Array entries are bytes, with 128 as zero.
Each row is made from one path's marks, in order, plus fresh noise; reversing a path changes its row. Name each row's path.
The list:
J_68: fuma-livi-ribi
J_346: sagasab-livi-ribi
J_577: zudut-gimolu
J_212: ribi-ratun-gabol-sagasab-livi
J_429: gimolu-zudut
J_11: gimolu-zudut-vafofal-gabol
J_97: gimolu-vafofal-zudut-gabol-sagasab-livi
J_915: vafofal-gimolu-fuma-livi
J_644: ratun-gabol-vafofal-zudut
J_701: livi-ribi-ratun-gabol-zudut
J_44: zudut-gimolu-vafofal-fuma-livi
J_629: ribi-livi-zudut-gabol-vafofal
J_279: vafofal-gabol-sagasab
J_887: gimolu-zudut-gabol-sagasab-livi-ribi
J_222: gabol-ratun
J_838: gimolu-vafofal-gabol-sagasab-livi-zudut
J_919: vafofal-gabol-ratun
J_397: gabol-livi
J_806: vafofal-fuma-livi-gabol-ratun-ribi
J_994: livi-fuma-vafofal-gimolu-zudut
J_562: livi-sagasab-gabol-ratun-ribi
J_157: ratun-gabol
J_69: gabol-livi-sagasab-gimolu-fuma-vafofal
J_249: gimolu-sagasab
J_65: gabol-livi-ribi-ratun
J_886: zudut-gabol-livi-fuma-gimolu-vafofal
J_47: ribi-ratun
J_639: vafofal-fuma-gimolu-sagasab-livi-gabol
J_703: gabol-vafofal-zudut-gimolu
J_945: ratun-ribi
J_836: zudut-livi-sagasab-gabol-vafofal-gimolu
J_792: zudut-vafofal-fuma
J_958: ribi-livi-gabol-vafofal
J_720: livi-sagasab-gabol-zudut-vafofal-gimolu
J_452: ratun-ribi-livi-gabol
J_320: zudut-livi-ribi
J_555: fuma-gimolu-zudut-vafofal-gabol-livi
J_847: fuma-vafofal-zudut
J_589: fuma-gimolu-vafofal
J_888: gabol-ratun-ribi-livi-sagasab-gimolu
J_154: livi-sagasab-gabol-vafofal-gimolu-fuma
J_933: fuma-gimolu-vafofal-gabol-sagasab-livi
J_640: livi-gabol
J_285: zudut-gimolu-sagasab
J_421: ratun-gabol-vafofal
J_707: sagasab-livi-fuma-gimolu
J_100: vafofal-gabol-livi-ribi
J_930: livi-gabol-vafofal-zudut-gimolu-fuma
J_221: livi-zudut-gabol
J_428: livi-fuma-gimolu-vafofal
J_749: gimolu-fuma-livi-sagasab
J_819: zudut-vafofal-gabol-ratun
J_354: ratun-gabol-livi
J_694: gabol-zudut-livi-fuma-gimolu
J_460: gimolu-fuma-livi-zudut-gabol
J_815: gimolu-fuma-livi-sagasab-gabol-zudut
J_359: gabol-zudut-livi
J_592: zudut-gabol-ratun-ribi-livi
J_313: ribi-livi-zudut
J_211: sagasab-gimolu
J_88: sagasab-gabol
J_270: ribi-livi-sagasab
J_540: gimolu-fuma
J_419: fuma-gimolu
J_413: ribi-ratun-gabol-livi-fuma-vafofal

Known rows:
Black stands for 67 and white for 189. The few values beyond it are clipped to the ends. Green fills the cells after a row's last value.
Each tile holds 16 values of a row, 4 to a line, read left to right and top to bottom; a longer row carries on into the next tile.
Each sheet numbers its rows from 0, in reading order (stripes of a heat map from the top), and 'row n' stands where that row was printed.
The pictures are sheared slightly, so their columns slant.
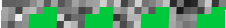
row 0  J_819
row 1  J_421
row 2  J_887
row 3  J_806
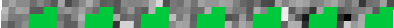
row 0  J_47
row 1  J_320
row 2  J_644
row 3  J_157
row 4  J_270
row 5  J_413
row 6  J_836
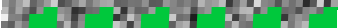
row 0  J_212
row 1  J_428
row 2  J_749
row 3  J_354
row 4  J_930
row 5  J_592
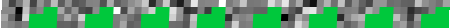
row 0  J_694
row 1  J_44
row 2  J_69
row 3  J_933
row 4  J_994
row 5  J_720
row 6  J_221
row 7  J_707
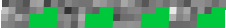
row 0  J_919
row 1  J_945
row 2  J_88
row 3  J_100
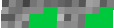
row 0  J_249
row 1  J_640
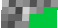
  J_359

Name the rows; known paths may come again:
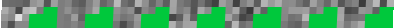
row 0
J_819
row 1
J_222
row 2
J_346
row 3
J_270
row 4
J_886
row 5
J_577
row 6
J_452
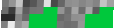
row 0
J_154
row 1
J_429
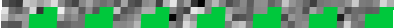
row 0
J_555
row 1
J_100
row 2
J_888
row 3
J_720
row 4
J_958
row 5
J_313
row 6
J_994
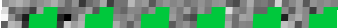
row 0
J_413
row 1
J_836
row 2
J_540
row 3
J_397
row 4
J_279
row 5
J_915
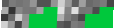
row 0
J_749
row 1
J_65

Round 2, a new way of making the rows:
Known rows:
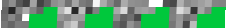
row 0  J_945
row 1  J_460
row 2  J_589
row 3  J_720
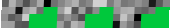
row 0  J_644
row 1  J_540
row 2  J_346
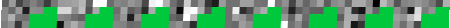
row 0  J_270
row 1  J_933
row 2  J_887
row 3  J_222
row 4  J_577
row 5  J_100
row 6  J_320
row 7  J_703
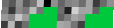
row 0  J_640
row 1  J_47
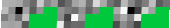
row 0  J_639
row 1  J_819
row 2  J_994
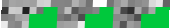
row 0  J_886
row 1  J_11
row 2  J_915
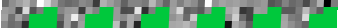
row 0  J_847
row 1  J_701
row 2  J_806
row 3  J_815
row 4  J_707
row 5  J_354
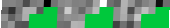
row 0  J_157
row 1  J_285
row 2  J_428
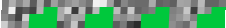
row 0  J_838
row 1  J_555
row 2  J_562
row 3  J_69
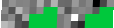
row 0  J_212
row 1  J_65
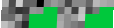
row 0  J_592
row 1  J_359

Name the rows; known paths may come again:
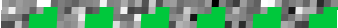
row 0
J_419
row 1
J_452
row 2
J_838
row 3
J_88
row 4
J_221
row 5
J_47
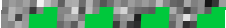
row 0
J_749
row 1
J_69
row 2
J_68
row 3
J_397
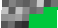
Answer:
J_562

